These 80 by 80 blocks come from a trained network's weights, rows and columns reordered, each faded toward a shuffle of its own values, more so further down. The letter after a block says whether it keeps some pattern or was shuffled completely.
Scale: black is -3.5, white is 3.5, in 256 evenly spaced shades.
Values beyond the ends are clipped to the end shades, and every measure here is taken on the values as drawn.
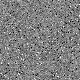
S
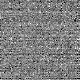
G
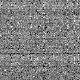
G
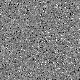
S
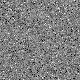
S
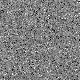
S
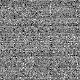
G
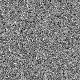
S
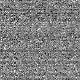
G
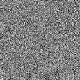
G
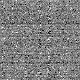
G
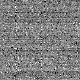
G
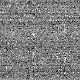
G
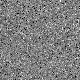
S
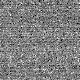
G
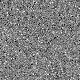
S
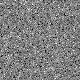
S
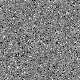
S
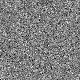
S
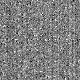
G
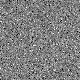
S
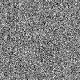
G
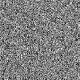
G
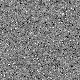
S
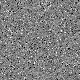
S
